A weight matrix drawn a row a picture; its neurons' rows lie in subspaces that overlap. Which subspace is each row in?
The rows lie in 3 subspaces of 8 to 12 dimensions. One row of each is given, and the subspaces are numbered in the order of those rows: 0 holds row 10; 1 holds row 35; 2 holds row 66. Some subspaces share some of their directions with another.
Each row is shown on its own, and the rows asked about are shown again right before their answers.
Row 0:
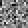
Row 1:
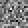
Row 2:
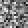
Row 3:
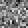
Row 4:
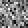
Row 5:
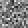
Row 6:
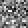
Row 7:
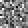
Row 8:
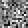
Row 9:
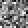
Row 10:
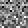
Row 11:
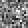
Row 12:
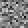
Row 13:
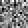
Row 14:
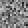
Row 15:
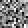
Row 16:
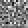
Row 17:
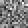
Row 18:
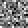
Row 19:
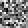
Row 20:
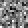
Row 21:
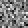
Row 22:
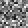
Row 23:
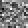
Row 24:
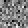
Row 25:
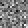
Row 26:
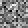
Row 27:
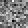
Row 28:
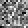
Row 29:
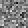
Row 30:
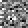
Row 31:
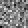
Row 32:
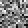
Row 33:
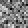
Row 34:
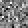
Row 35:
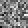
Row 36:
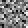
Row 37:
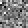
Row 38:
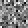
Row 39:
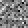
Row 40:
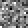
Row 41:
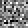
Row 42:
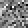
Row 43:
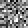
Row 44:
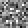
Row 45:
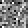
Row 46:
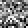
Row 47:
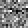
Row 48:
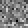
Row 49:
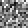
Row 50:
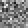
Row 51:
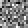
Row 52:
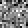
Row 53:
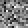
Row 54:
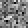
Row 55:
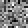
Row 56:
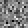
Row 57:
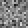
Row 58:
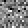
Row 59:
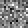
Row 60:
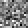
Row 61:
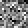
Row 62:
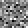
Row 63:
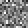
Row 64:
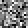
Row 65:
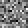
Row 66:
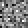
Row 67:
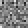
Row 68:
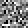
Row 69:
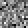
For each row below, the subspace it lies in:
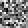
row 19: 2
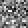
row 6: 0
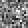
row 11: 0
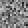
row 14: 2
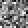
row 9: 1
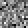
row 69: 2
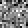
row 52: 0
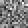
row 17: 2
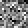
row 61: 2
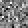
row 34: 2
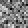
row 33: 2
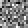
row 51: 1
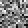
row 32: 2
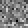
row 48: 2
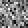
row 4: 2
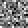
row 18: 1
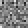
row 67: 1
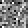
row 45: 0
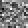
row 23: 2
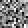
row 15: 2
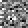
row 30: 2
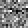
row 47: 0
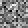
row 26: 1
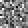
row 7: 2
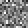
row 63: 0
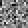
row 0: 1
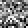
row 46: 0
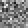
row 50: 2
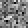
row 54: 1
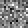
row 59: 1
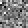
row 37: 0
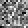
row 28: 1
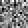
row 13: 2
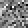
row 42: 2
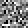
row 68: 0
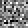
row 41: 1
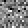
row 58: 0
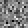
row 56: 0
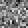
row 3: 0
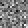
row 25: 2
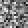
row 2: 1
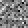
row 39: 2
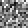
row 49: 2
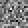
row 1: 0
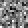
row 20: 1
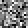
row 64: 0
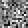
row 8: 0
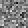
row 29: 1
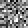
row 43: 0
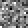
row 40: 1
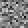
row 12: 2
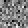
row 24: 1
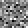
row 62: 2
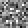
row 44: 1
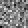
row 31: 1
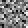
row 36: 0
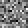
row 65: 0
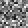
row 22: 0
